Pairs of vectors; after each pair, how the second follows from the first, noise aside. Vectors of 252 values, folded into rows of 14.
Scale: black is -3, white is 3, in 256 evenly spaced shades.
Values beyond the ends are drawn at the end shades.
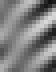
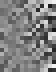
sign-scrambled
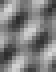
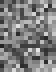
shuffled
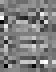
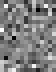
shuffled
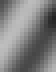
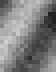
copied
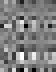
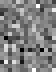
shuffled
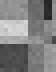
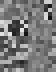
sign-scrambled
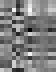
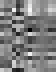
copied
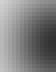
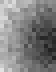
copied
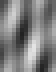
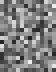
shuffled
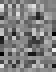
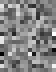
sign-scrambled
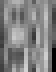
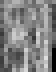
copied
